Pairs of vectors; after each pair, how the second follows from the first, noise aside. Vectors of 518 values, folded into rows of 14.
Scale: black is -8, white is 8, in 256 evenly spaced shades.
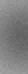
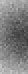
scaled up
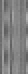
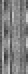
scaled up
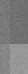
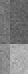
scaled up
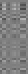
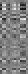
scaled up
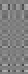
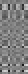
scaled up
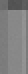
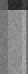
scaled up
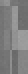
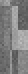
scaled up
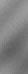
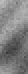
scaled up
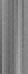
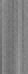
shrunk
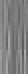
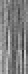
scaled up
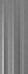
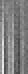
scaled up
